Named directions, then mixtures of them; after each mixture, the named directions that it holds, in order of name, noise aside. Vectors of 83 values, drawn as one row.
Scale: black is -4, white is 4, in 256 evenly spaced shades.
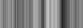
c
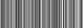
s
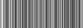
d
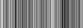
c, d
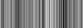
c, s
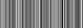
s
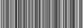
d, s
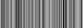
c, s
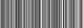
s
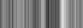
c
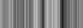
c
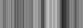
c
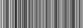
d, s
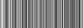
d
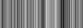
c, d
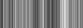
c, d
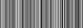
s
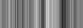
c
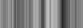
c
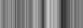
c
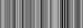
c, s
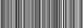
s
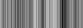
c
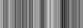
c, d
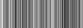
c, d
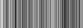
c, d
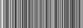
d
